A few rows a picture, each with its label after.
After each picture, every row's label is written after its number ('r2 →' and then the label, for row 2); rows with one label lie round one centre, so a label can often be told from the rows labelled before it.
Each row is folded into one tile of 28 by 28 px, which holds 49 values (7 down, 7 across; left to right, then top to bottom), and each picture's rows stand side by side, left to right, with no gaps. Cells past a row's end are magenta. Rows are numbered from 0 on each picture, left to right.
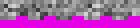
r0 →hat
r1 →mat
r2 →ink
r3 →hat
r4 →ink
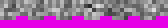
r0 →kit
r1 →kit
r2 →kit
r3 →hat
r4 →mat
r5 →ink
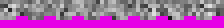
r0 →hat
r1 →ink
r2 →kit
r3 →kit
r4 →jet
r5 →hat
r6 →jet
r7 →hat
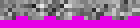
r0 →mat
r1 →hat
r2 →hat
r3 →mat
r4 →kit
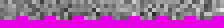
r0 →ink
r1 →mat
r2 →mat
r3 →mat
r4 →ink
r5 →mat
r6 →ink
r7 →kit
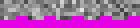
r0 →ink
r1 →jet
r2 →kit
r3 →ink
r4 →mat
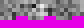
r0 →mat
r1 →hat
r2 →mat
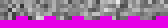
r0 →mat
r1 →jet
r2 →ink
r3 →kit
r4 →kit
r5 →ink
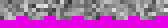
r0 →jet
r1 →hat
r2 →kit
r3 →mat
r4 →jet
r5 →kit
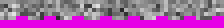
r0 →hat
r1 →mat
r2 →jet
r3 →hat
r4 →mat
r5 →jet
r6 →ink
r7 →kit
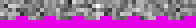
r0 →hat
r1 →mat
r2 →kit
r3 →hat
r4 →kit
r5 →jet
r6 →mat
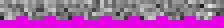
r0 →jet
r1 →kit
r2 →mat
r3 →kit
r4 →mat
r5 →jet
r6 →mat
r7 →hat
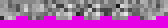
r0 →jet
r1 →ink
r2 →hat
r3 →hat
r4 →hat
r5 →jet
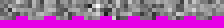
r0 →mat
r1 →kit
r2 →mat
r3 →hat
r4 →kit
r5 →mat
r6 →kit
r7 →ink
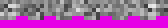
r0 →hat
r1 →mat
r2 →kit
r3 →mat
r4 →ink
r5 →hat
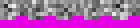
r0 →hat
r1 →kit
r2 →mat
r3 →kit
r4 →hat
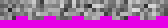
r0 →mat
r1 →kit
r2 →kit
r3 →hat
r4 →kit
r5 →hat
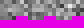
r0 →ink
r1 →ink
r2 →hat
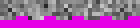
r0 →mat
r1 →jet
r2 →mat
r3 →kit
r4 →mat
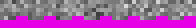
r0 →ink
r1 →ink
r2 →ink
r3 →mat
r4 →ink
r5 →kit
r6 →ink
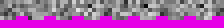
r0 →mat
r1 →jet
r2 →kit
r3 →hat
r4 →kit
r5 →hat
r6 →ink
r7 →hat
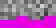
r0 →ink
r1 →ink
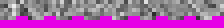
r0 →hat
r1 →jet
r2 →kit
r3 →ink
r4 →kit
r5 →mat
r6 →ink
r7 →jet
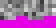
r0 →jet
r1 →kit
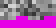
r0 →hat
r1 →mat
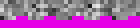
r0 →jet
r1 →hat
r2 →ink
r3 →hat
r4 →jet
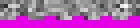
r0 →hat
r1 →kit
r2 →jet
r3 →jet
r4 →hat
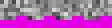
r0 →kit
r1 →jet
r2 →jet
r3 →kit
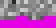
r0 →kit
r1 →ink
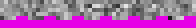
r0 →jet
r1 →kit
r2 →jet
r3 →hat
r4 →hat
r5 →ink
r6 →jet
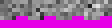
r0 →mat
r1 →mat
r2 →ink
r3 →hat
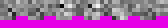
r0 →mat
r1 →mat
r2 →hat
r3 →hat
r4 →jet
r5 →mat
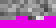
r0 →ink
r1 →jet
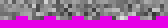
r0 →ink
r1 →kit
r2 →mat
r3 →mat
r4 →jet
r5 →mat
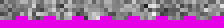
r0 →mat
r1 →kit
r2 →hat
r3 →jet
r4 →ink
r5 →hat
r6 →mat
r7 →ink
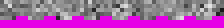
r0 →mat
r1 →ink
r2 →jet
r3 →mat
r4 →hat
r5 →ink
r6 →jet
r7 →hat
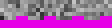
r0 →jet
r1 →mat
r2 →kit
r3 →ink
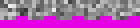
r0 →hat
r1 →kit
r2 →ink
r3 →ink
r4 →kit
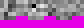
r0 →kit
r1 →hat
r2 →ink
